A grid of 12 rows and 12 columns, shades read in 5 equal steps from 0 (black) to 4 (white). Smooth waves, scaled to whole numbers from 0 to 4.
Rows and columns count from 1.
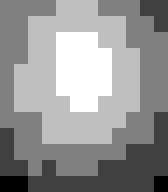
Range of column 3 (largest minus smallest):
2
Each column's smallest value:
0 0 1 1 1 1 1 1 1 1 1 0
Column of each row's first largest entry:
5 3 5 5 5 5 6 4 4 2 3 3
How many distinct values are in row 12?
2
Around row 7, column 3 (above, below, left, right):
3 2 3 3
